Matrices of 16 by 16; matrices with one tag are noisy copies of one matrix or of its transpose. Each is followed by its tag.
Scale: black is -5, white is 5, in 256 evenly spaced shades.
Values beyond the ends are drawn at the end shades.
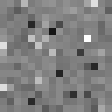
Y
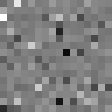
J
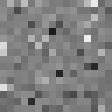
Y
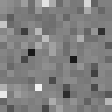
Y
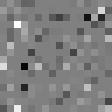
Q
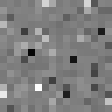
Y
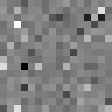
Q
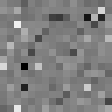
Q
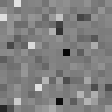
J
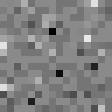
Y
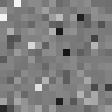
J
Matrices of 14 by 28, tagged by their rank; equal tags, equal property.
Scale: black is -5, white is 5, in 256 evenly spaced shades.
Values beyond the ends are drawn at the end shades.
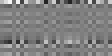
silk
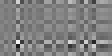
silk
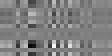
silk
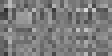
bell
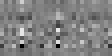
bell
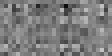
bell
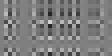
silk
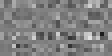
bell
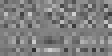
bell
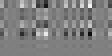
silk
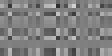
silk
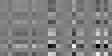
silk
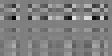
silk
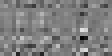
bell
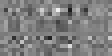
bell
